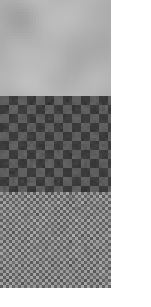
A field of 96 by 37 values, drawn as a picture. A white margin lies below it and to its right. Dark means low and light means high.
It is made of 3 by 1 panels. Panel 1,1: high, smooth, faint in contrast. Panel 2,1: low, checkered. Panel 3,1: middling, checkered, strong in contrast.
